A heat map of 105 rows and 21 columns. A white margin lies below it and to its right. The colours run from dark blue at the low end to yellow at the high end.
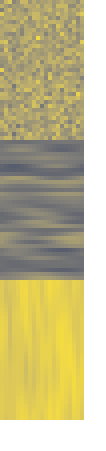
It is made of 3 by 1 panels. Panel 1,1: high, fine-grained. Panel 2,1: middling, streaked across. Panel 3,1: very high, streaked downward, faint in contrast.
